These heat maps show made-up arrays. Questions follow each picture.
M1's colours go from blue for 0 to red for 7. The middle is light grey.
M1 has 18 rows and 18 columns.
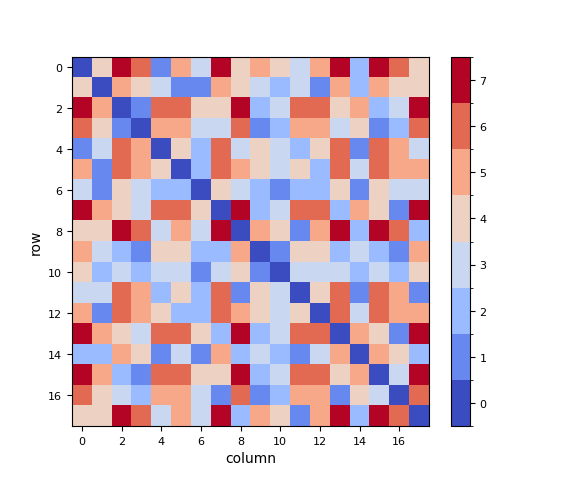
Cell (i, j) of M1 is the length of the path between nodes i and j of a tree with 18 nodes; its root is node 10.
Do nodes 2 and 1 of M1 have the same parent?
no
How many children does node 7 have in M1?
0
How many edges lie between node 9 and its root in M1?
1
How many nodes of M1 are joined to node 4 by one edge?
2
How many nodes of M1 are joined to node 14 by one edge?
3
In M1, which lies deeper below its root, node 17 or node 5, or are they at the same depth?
node 17
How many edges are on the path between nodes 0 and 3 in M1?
6
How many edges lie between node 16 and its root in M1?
2
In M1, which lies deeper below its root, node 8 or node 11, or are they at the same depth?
node 8
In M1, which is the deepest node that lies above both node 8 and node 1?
6
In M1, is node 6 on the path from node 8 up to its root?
yes
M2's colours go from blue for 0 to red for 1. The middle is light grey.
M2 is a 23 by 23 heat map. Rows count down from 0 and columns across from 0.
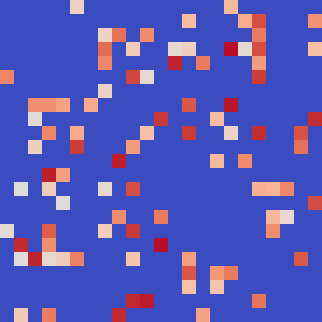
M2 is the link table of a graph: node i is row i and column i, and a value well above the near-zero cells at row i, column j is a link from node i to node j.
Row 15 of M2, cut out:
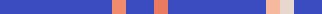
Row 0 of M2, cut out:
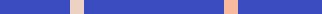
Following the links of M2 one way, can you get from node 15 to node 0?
yes
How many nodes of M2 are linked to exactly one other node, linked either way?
1
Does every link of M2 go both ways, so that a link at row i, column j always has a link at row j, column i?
yes
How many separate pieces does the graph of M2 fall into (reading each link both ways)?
1
